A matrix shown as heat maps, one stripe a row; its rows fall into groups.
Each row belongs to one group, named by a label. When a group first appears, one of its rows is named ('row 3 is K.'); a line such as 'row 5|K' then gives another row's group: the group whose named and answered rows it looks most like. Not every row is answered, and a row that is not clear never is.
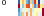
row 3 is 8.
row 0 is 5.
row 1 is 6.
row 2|8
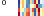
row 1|5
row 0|5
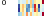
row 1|5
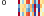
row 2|5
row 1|5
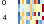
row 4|8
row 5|5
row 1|8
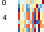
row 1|5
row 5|5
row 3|6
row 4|6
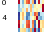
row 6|6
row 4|5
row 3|5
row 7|5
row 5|6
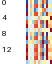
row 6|6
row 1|6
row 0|5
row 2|5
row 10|5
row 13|6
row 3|6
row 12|6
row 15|8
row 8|5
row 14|6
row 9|6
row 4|8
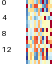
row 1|6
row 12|6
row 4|5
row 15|8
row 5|8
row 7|6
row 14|5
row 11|8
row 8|8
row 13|5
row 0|5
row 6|8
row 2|5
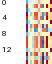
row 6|6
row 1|6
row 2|8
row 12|8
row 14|5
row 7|5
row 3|6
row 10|6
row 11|6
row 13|6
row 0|8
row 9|6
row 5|8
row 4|6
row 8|8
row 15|6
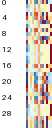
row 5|5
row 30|5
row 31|5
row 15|8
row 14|8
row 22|6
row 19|5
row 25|6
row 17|8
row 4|6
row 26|8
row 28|8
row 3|6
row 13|8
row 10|6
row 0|5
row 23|5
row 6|8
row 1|8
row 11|8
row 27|8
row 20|5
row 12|8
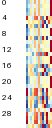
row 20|8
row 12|8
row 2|8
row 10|8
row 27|8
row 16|5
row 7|8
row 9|5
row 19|8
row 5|5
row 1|8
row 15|8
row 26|5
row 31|5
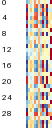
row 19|6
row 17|5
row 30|5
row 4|6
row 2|5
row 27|5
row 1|6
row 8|5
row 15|5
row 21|5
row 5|5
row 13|8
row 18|8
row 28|6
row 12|8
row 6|6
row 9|8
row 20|6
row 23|5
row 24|5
